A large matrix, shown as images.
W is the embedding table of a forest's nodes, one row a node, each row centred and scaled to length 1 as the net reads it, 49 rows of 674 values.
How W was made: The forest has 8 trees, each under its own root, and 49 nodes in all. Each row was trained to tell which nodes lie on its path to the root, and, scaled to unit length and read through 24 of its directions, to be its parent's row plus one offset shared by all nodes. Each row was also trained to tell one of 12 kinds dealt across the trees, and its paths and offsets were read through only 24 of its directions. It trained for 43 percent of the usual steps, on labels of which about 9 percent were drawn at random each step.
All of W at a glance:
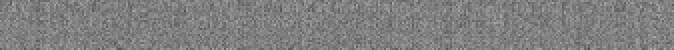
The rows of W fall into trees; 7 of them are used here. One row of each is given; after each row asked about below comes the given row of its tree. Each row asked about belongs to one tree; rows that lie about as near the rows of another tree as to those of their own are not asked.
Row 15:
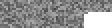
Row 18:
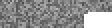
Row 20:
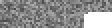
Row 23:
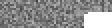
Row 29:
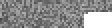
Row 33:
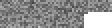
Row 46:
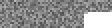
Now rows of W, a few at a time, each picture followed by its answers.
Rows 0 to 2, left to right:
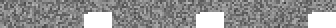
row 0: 29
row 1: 20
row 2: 23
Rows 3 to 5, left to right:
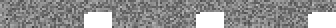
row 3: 46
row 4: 33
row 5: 33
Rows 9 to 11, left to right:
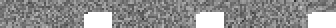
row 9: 33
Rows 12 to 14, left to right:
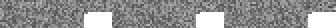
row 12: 29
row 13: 23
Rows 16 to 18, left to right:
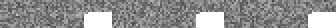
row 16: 46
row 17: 33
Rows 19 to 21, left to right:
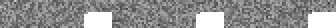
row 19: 18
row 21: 20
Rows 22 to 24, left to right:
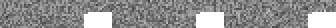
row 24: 23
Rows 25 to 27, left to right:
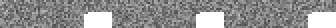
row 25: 23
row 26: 15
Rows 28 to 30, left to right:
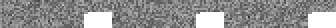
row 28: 46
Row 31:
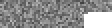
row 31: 29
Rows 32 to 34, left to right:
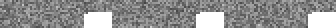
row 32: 20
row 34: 18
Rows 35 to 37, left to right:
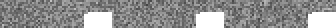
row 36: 20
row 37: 46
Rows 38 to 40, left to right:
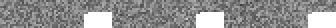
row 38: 23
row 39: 46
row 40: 23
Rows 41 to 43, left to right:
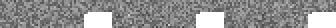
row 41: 18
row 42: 18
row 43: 20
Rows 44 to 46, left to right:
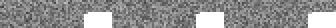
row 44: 23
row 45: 18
